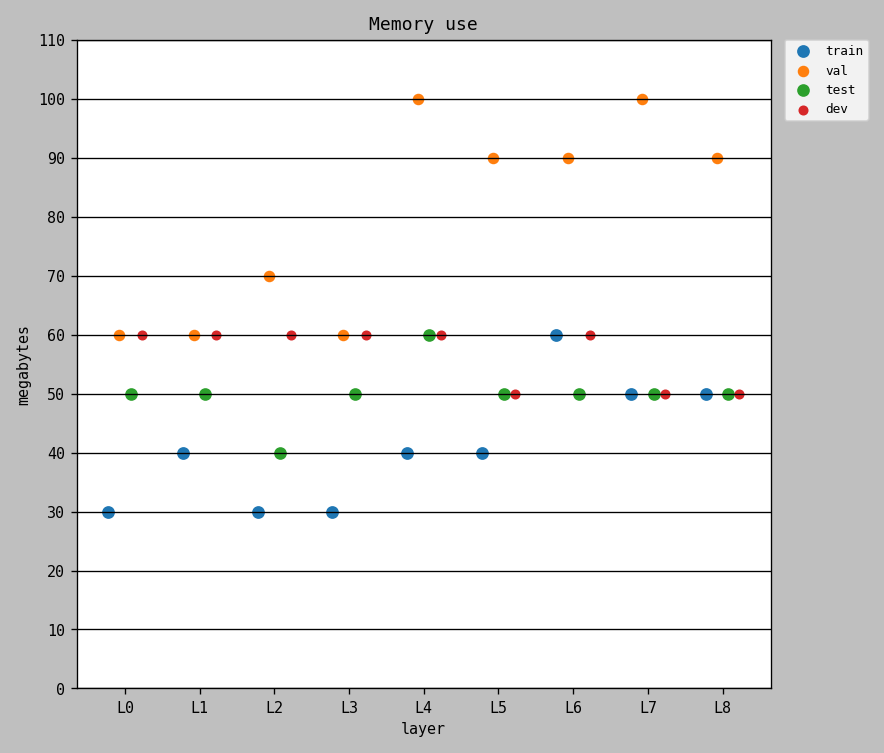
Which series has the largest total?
val
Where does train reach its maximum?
L6
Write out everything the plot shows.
Title: Memory use
x-axis: layer, ticks L0 L1 L2 L3 L4 L5 L6 L7 L8
y-axis: megabytes, ticks 0 10 20 30 40 50 60 70 80 90 100 110
Legend: train, val, test, dev
Values:
train: 30 40 30 30 40 40 60 50 50
val: 60 60 70 60 100 90 90 100 90
test: 50 50 40 50 60 50 50 50 50
dev: 60 60 60 60 60 50 60 50 50
